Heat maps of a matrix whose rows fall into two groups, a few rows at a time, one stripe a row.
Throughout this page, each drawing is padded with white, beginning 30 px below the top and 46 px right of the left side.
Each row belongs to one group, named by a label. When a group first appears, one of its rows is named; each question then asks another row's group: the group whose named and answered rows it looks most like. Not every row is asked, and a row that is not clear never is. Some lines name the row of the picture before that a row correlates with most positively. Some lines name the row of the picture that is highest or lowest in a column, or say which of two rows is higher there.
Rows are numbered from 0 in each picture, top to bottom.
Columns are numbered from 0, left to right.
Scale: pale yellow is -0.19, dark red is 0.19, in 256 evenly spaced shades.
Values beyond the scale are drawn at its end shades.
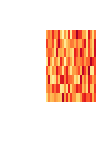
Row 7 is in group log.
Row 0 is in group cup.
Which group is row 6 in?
cup
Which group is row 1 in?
cup
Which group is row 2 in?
cup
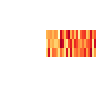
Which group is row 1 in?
log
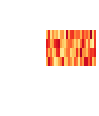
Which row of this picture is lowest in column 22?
1
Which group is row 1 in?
cup
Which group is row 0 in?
log
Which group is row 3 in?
log
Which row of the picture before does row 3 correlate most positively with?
1
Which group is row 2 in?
cup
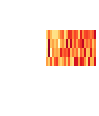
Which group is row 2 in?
log
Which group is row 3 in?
cup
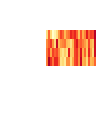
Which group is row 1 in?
cup
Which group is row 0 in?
log
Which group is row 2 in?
cup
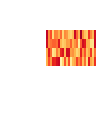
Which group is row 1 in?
cup
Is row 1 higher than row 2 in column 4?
Yes
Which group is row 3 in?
cup
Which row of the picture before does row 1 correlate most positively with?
2
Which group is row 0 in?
cup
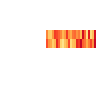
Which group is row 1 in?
cup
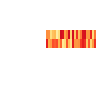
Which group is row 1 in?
cup
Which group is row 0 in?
log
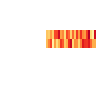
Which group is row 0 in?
cup
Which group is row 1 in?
log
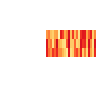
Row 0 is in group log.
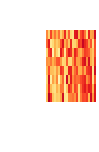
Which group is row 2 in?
log
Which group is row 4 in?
log
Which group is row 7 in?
log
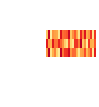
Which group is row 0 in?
log
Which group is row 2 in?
log
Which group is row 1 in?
cup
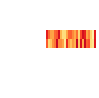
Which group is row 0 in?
cup
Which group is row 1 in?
cup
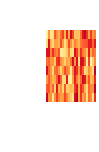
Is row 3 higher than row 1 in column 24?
No
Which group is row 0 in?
log
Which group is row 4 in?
cup
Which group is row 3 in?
cup
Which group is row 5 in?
cup
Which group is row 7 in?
cup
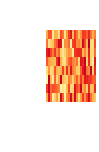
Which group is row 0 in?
log
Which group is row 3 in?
cup
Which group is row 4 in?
log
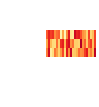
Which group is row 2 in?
log
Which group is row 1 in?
log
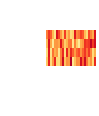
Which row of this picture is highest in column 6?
0
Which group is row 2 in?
log
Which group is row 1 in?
log
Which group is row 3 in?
log
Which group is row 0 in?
cup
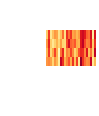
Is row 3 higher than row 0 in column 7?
Yes
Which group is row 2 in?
log
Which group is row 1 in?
log
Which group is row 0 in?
log
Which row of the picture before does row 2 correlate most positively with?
3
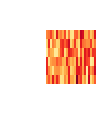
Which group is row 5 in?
cup
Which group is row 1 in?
log
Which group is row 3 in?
cup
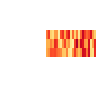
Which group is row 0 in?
log
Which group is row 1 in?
cup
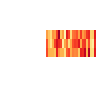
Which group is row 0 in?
cup
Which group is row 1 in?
cup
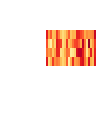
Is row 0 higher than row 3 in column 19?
No
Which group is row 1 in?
cup
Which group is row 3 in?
cup
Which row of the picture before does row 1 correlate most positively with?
1
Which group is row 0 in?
cup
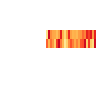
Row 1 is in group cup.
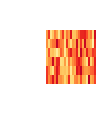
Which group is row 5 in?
cup
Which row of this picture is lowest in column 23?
1
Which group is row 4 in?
cup
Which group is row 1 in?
cup
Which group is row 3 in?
cup
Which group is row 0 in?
log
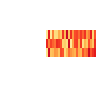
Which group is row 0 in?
log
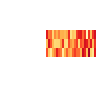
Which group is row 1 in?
log
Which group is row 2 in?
cup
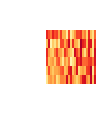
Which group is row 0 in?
cup
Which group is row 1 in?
log
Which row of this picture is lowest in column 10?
0
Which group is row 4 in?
log
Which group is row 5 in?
log
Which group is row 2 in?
cup
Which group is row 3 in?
cup
